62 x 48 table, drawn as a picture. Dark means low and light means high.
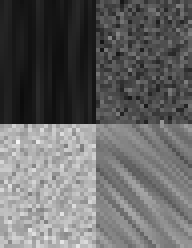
It is made of 2 by 2 panels. Panel 1,1: very low, streaked downward, faint in contrast. Panel 1,2: low, fine-grained. Panel 2,1: high, fine-grained. Panel 2,2: middling, slanting down to the right.
